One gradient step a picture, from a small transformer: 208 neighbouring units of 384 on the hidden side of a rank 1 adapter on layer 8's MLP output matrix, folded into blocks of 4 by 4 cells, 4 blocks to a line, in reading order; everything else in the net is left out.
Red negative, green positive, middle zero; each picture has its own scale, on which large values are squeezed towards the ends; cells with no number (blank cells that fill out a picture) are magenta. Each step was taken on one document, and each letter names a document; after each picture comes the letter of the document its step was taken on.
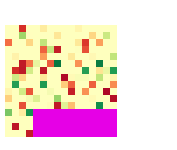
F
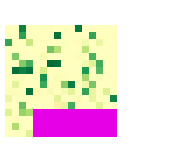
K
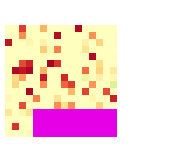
F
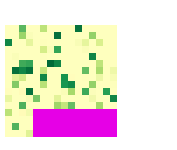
F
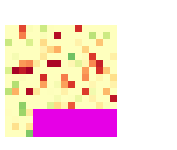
K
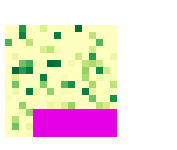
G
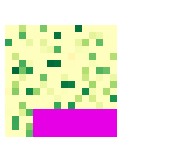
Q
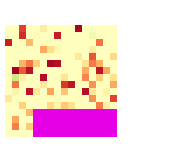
G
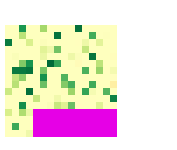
F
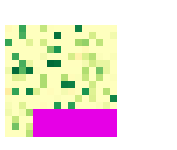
Q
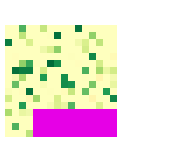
F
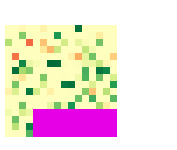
Q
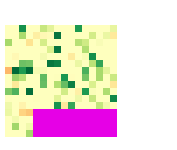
K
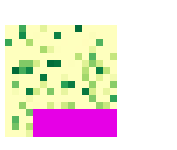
G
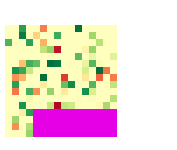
G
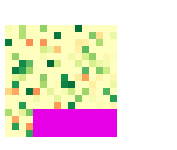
Q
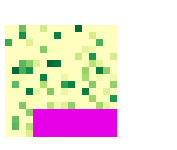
G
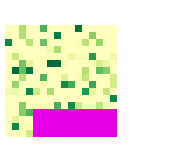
Q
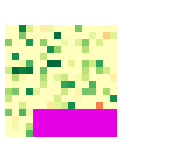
K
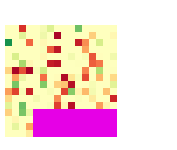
K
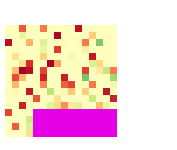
F
